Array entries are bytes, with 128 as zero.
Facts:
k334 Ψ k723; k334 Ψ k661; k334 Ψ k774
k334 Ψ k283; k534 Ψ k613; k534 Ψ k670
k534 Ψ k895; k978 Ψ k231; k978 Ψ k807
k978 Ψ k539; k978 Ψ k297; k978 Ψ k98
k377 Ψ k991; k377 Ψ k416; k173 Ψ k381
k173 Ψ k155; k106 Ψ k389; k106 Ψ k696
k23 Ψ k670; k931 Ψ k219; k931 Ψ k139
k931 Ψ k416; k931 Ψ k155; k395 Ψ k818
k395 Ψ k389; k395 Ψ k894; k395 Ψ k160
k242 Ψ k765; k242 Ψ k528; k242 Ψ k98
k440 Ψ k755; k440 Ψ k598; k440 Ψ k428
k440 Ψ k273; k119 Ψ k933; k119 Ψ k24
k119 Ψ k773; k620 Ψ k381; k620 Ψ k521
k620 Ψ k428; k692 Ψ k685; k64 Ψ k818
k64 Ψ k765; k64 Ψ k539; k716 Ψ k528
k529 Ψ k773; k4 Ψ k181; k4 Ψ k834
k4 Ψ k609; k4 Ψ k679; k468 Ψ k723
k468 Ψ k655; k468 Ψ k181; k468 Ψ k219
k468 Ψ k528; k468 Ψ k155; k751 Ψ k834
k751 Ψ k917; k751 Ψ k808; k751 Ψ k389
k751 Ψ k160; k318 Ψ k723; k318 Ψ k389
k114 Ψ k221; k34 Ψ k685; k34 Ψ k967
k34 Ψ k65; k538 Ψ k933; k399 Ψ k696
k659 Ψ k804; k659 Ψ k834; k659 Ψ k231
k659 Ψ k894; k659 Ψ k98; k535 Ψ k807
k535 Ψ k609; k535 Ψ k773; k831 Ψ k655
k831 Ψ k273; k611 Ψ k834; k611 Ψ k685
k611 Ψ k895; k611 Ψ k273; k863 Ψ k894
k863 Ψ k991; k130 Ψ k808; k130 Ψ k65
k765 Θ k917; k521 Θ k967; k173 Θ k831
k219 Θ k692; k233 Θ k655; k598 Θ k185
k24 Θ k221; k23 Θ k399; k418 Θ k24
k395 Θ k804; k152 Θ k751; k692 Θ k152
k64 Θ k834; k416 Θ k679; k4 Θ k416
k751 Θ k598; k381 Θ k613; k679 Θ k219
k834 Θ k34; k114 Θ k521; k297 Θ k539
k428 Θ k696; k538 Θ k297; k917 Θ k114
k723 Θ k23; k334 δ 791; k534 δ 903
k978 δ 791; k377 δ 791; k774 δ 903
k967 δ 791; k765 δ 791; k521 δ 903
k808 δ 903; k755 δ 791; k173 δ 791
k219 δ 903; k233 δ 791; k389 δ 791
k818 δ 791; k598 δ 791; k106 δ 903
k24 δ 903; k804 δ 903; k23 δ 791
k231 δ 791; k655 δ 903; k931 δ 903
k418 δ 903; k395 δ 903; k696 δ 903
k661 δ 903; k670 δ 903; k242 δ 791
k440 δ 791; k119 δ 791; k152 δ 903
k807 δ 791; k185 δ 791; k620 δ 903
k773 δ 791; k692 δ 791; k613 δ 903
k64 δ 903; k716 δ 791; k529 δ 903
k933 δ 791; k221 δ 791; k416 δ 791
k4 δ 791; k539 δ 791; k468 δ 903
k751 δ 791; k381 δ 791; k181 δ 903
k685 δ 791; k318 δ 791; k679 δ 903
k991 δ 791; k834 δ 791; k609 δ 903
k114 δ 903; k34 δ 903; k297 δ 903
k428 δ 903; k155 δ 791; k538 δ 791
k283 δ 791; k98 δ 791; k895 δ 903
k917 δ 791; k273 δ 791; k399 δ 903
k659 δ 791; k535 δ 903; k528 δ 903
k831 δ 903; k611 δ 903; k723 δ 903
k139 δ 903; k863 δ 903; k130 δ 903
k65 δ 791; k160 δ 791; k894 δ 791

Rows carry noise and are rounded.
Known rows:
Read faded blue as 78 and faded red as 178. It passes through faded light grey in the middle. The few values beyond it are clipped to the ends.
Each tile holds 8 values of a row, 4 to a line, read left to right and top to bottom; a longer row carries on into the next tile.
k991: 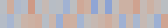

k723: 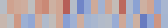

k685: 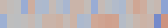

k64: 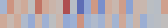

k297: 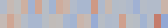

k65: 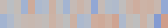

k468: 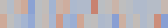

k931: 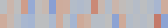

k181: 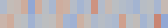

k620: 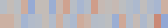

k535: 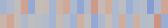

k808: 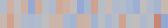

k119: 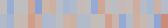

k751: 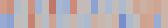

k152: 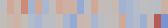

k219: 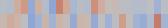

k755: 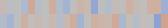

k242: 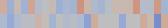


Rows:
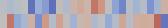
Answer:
k34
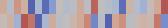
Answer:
k696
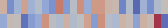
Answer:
k655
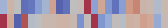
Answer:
k967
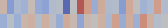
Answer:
k539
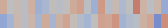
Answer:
k692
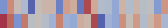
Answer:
k114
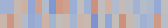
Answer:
k679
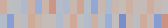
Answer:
k318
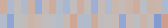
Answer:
k334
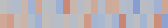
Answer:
k670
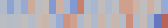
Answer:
k416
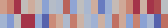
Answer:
k381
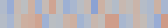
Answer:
k773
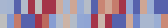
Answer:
k173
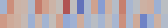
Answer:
k418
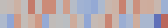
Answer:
k538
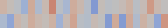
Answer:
k389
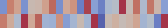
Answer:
k765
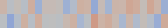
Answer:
k155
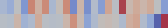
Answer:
k4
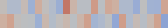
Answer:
k534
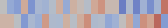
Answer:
k399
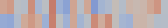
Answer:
k598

